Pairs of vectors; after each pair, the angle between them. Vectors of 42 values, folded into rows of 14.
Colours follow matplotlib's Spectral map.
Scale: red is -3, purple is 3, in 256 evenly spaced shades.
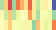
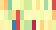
partly opposed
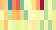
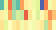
nearly opposite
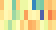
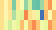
nearly parallel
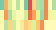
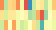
nearly opposite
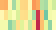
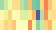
nearly opposite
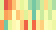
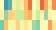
partly opposed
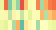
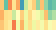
nearly opposite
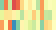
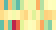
nearly opposite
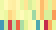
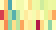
partly opposed
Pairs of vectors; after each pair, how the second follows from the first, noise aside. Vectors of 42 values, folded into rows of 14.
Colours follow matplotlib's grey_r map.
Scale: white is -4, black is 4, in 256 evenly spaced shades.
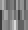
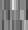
reversed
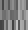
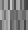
reversed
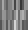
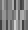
copied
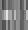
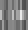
reversed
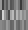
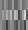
reversed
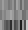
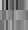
reversed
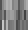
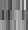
reversed
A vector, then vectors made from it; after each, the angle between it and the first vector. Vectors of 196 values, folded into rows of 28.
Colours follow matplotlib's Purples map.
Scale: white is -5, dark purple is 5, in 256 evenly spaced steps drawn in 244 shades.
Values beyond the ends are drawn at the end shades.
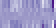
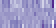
nearly parallel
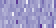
partly opposed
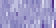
nearly parallel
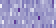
partly aligned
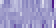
nearly parallel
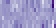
nearly parallel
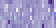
partly aligned
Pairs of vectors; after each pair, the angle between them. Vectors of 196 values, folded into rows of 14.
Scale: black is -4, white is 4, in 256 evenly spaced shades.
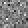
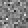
nearly parallel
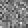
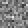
orthogonal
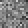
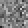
orthogonal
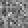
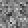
partly opposed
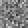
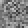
partly aligned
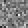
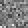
nearly opposite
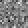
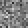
partly opposed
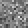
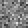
partly aligned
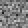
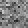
partly opposed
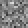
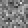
nearly opposite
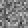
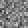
nearly parallel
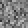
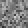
partly opposed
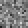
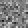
orthogonal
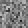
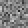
partly opposed
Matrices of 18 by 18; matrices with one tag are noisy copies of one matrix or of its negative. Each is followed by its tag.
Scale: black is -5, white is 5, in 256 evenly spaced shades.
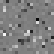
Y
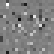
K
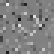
K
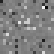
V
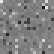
V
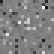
V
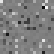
V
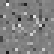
K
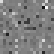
V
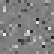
Y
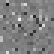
K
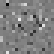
K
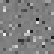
Y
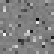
Y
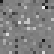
V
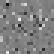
K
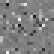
K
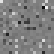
V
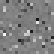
Y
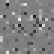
K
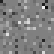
V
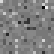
V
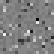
Y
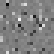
K
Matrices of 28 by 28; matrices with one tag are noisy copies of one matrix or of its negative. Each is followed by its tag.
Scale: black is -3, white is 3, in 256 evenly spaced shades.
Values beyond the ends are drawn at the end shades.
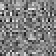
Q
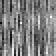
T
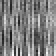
T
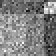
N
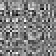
Q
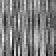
T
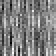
T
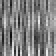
T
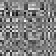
Q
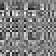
Q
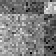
N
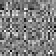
Q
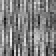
T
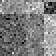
N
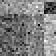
N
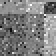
N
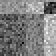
N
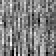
T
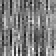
T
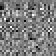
Q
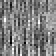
T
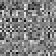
Q
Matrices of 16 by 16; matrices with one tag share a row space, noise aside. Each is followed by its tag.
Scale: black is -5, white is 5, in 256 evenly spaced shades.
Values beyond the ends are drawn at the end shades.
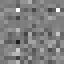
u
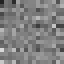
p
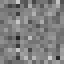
u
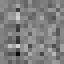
u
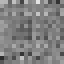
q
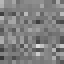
p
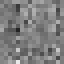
u
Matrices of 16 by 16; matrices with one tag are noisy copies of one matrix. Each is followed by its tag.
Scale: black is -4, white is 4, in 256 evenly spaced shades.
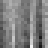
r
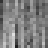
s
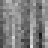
r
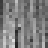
s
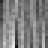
s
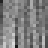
s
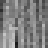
s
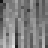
s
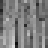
s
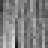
s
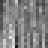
s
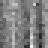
r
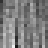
s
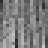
s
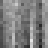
r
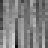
s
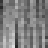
s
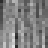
s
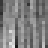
s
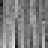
s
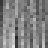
s
